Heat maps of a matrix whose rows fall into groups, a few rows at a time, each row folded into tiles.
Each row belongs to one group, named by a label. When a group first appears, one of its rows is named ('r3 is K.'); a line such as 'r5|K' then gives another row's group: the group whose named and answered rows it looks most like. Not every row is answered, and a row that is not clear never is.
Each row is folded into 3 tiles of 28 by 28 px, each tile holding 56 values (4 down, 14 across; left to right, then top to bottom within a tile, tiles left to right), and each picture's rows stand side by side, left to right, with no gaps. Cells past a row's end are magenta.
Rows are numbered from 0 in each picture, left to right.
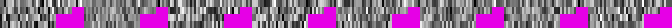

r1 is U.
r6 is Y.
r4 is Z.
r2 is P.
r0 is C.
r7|Z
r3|Z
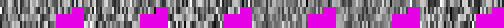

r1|Z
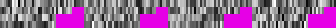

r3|Z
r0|P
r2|P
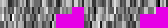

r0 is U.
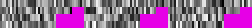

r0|Z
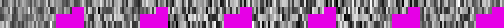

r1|C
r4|P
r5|C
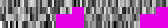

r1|P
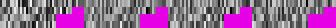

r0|P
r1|P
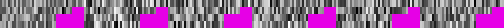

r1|C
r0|P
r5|Y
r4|C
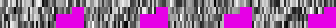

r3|P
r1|P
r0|C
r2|Z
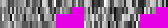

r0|U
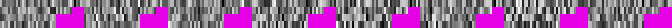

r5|U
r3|Z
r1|Z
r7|Y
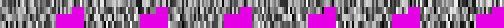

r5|C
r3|Z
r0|Y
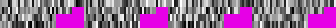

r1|C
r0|P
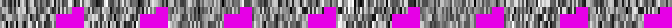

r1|Z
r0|Y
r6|P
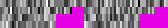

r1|Y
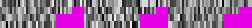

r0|Y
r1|C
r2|Y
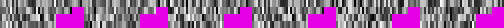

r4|P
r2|P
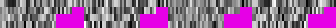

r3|Z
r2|U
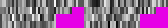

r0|Z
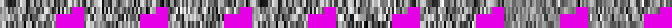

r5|Z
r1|P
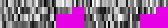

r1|C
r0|C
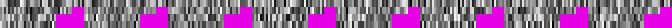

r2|C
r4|U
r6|C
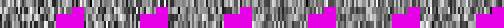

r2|C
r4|C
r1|C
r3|Z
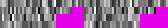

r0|U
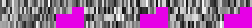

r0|P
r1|C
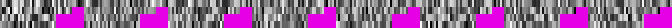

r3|U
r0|P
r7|Z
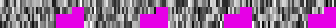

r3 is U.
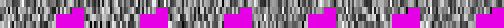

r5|Z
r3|Z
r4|Z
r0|Z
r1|Y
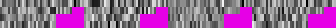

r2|U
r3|Y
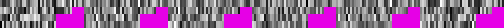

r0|C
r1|Z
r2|Z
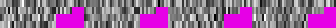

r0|Z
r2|C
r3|U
